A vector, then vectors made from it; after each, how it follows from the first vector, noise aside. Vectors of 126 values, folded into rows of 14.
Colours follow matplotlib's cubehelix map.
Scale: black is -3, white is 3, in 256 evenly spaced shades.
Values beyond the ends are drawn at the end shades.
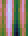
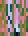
sign-scrambled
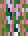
sign-scrambled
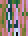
sign-scrambled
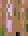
partly zeroed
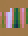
partly zeroed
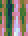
negated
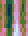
negated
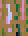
partly zeroed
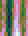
negated
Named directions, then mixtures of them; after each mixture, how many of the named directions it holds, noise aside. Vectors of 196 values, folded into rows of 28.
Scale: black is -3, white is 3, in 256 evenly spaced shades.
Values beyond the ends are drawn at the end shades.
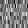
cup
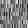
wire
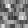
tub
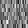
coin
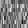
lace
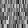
one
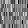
three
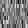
two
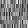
one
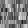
two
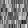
two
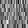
one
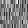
one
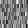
two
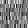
two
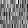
one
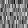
two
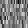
three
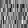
one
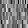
three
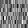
one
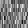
one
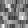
one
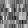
two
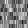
three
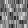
three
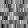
three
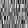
two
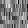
two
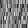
three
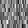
one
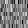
three
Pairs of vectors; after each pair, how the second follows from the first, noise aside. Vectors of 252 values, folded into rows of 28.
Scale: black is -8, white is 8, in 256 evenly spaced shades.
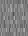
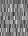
scaled up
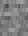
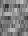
scaled up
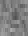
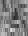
scaled up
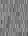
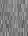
sign-scrambled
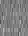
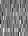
scaled up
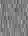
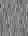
sign-scrambled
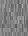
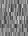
scaled up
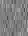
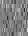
scaled up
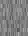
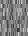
scaled up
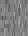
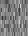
scaled up
